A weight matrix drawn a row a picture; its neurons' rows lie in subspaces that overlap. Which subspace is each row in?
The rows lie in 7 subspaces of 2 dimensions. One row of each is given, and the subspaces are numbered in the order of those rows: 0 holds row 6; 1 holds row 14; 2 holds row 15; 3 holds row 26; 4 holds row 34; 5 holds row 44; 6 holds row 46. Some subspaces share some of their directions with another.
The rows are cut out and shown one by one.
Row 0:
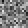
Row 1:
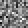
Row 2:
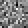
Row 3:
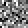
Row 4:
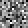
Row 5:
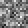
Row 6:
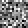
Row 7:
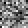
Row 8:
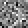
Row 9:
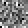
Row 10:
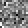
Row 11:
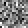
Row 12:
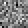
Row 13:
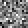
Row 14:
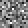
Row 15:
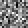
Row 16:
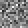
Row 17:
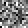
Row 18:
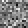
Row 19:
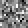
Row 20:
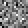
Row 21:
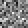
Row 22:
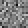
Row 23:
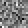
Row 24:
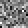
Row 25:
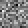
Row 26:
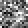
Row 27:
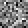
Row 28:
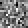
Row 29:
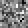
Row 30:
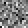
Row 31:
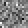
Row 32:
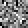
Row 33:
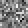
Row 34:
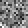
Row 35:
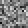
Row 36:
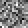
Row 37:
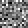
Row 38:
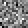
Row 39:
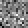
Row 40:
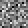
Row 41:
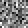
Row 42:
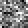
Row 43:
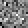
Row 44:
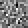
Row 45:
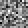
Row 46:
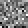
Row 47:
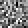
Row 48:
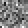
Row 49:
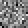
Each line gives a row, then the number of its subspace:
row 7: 3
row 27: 0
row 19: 3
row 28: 5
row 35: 6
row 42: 3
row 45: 2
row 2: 5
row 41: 2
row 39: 5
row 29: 3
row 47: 5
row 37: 0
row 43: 5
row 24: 6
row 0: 6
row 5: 4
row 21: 4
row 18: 0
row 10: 5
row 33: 3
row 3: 4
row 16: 1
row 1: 2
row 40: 1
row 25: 1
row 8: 0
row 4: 1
